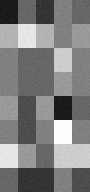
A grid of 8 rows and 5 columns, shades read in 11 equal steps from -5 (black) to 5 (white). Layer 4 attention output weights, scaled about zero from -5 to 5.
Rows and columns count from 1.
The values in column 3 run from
-3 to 2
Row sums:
-9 9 1 -1 -5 3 10 -9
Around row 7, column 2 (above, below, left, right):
-2 -3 4 -1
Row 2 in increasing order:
0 1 2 2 4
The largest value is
5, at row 6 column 4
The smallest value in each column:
-4 -3 -3 -4 -2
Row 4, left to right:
0 -1 -1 1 0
